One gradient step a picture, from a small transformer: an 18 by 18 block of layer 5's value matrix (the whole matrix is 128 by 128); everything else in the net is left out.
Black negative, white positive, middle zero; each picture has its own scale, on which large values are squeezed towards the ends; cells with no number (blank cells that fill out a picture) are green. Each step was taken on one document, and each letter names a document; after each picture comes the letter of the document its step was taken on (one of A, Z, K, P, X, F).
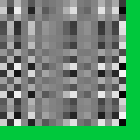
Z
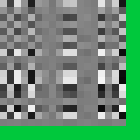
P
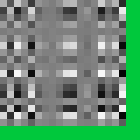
P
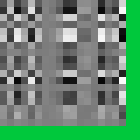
P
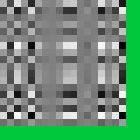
P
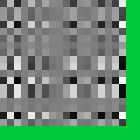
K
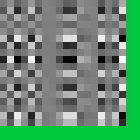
P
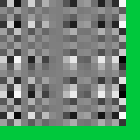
K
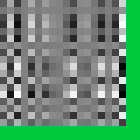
K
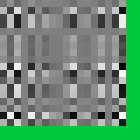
K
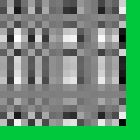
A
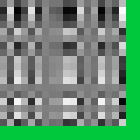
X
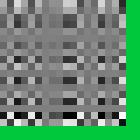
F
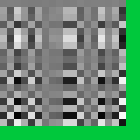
F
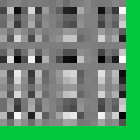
X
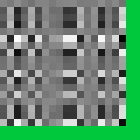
F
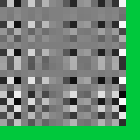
K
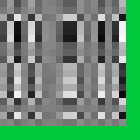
X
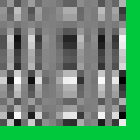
X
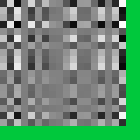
K
